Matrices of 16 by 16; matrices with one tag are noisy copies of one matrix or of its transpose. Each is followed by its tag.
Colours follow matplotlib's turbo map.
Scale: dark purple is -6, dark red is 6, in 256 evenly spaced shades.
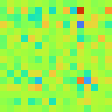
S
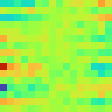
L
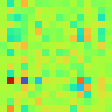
S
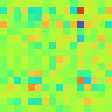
S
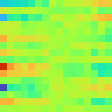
L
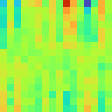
L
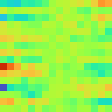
L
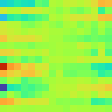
L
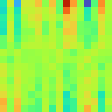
L
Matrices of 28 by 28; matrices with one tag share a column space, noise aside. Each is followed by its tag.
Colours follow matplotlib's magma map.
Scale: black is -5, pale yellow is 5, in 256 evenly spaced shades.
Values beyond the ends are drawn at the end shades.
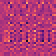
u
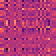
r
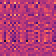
u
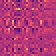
r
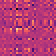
r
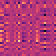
u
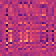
u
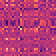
r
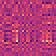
u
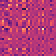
r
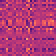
r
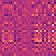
u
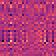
u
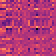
r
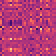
r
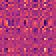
r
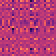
r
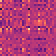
r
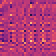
u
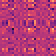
r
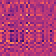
u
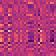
u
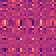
r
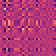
r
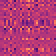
r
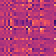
r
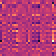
u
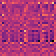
u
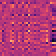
u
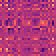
r
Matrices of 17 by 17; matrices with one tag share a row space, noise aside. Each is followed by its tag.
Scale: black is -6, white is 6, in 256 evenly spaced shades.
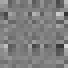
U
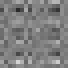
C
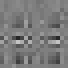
C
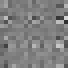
U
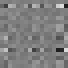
U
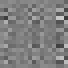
U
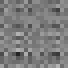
C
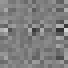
U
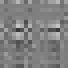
C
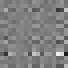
U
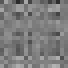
C
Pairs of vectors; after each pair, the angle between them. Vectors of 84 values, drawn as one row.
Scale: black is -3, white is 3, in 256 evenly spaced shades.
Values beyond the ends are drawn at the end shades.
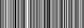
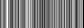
partly aligned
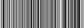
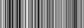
orthogonal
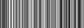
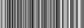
nearly opposite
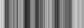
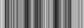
nearly parallel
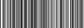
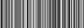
nearly opposite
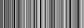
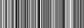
partly opposed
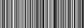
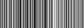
orthogonal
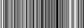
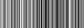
partly aligned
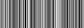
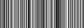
nearly opposite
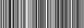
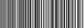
orthogonal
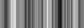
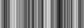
nearly parallel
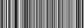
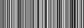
partly opposed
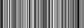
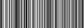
orthogonal
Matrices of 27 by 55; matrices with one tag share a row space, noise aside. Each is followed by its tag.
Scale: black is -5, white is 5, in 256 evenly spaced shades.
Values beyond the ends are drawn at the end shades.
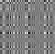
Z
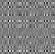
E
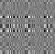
Z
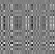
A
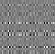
E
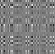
A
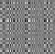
Z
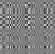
Z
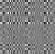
Z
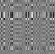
A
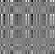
A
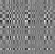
Z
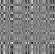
A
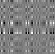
A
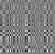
Z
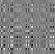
A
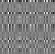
E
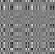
A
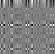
A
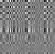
Z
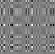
A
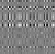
E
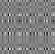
E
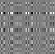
A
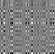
A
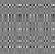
E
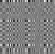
Z
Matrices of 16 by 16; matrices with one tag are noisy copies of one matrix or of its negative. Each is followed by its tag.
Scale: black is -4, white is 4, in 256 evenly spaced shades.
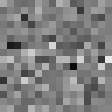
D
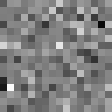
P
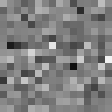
D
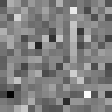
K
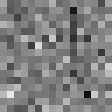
K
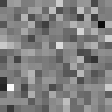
P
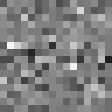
D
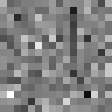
K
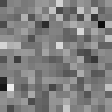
P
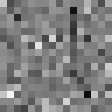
K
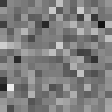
P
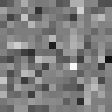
D
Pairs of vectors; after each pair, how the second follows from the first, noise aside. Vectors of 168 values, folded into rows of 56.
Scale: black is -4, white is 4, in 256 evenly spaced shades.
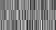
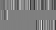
partly zeroed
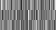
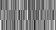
reversed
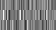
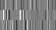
partly zeroed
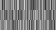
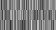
reversed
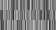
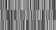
reversed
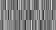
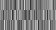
reversed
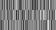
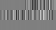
partly zeroed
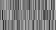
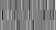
partly zeroed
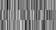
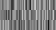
reversed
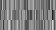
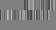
partly zeroed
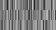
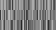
reversed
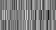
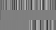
partly zeroed
